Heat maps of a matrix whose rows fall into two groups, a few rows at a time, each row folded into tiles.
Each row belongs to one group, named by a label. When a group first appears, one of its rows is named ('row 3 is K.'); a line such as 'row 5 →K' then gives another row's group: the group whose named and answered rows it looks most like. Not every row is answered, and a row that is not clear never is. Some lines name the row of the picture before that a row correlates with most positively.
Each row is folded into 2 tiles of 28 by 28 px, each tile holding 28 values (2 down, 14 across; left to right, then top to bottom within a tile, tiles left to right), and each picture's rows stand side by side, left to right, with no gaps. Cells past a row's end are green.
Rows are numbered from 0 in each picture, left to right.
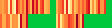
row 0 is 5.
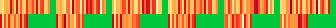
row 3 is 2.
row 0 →2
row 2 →2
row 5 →2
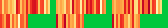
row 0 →5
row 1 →5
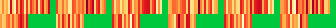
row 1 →5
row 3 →2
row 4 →5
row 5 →5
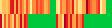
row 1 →2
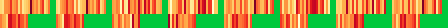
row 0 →2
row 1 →2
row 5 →5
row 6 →2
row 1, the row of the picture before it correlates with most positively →1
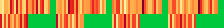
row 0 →2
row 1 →2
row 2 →5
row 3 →5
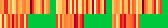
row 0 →5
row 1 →2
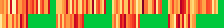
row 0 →5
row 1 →2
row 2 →5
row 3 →2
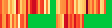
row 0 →5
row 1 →2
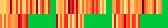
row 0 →2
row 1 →2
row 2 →5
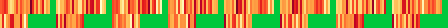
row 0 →5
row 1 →2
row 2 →5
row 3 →5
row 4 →2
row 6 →2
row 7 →2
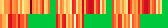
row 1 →5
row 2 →5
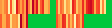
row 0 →5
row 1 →5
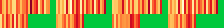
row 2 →2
